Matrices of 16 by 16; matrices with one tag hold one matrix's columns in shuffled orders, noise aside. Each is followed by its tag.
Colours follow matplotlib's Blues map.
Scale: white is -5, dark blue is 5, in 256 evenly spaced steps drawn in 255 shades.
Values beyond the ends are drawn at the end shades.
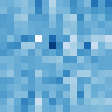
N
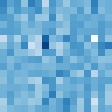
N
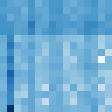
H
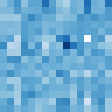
N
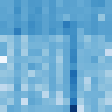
H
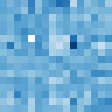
N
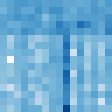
H
